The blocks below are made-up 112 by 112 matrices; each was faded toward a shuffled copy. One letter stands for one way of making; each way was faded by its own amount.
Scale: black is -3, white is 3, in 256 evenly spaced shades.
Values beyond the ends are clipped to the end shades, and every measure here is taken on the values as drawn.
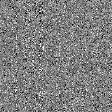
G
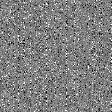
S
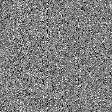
G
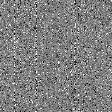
S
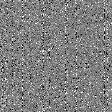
S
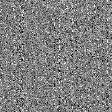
G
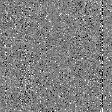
S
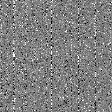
S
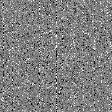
S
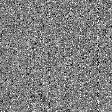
G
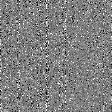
S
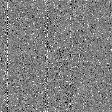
S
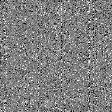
S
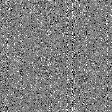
S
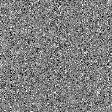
G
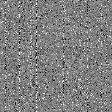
S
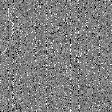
S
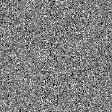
G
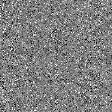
S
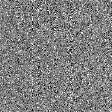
G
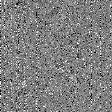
S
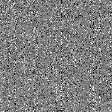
S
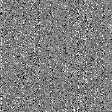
S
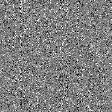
S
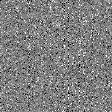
S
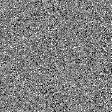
G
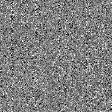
G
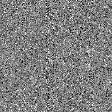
G
